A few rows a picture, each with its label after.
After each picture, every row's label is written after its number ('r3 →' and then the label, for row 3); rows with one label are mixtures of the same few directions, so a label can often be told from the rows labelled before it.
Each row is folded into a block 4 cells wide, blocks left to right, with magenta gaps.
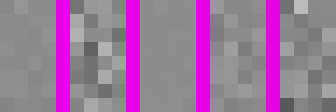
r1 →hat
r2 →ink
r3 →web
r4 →ink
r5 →hat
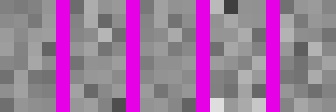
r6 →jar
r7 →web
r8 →web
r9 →hat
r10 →ink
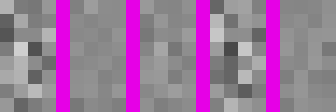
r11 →ink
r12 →hat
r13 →ink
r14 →ink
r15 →jar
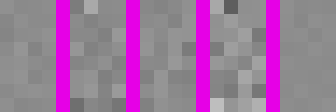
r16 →ink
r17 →hat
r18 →jar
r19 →hat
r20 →web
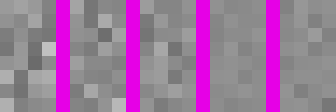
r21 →jar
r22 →web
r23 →ink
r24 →ink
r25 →web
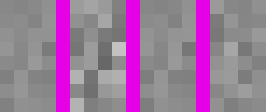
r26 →jar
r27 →jar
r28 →jar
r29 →ink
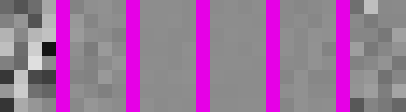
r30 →jar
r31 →ink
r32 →jar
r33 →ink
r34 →jar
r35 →hat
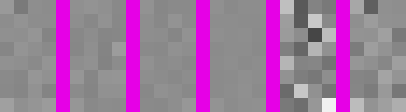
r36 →hat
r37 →jar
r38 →web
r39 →hat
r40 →web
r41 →hat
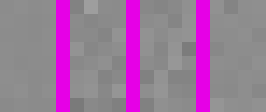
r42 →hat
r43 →hat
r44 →jar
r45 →hat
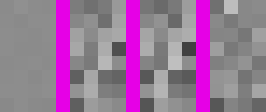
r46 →hat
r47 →jar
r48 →jar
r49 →hat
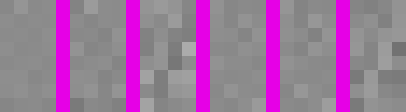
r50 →hat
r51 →hat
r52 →jar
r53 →web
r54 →web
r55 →jar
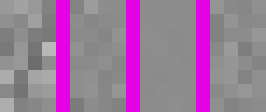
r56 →jar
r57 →hat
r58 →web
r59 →ink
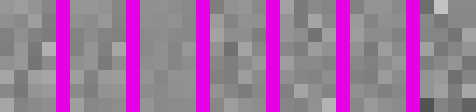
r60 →jar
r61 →jar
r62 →jar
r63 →ink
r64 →web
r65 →ink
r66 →hat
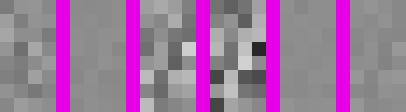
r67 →ink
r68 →jar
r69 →jar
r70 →jar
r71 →hat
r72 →jar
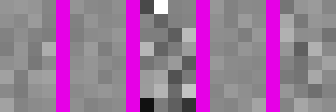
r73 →jar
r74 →ink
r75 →hat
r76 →web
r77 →ink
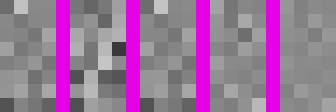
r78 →hat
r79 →jar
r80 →hat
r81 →web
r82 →web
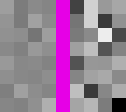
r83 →web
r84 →web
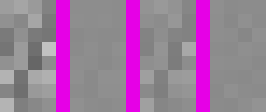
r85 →jar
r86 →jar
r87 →jar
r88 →web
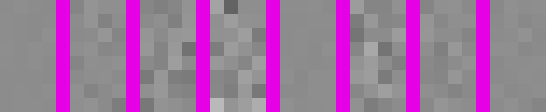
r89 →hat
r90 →web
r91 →jar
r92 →hat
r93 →jar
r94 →ink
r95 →ink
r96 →web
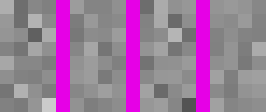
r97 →web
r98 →ink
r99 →web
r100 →jar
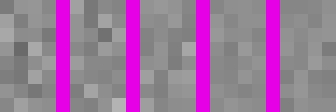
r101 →ink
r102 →web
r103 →jar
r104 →ink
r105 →jar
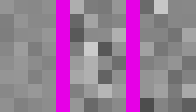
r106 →ink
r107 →ink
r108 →hat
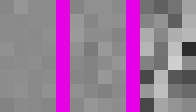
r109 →hat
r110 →ink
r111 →jar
